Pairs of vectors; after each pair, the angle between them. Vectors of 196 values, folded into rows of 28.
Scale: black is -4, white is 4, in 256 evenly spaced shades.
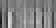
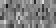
orthogonal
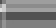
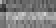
nearly opposite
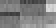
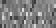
orthogonal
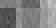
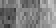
nearly parallel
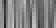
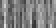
nearly opposite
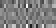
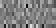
nearly opposite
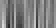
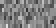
orthogonal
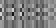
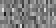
partly aligned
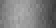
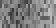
partly opposed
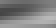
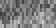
partly aligned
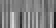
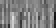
nearly parallel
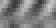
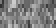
partly opposed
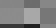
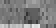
nearly opposite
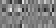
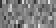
partly aligned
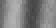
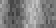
nearly opposite
